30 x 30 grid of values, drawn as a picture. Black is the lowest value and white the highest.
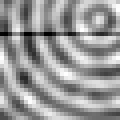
Odd lines: row 9. Rings: centred on the top right. Mirror symmetry: none. Slope: none. Histogram: bell-shaped.
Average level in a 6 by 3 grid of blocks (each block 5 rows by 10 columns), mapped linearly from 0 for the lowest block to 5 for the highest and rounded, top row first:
234
003
043
352
333
242
